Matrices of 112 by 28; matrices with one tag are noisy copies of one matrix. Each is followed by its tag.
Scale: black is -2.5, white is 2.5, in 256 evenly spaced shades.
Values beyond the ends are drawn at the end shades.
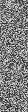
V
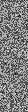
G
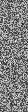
G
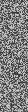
G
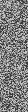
V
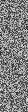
G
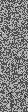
G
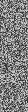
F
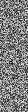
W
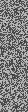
W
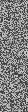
G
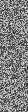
W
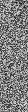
V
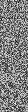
F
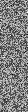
W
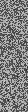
W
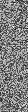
V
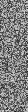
F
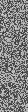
F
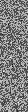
W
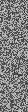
G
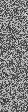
W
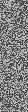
V
